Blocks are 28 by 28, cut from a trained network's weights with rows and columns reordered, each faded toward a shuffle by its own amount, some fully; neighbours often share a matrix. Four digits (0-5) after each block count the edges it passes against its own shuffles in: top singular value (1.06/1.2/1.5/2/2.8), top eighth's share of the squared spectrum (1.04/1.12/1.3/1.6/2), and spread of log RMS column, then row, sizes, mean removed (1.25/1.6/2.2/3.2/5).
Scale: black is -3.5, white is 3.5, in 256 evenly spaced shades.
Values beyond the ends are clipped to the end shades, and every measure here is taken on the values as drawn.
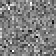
1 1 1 0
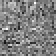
2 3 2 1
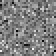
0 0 0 0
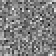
0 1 0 0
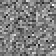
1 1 0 0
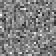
1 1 0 0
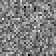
1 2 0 0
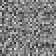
3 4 1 0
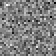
1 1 0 0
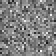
0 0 0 0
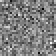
0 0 0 0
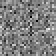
2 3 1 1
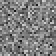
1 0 0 0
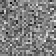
0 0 1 0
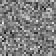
0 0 0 0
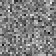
0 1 0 0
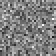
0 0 0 0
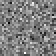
2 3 1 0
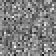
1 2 0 0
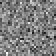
1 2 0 0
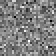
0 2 0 0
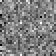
2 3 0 0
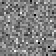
0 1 0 0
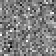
1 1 0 0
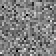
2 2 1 0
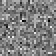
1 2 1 0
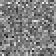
1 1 0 0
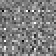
2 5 2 2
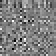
3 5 2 2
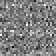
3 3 1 1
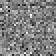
2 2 0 1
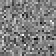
1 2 0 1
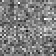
3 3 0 1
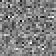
2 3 0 1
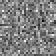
2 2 0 1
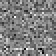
2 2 0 1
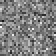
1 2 0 0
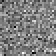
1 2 0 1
